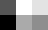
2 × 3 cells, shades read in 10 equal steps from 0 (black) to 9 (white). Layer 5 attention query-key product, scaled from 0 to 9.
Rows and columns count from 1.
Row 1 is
3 9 8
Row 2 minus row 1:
-3 -3 -3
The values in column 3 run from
5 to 8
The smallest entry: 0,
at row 2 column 1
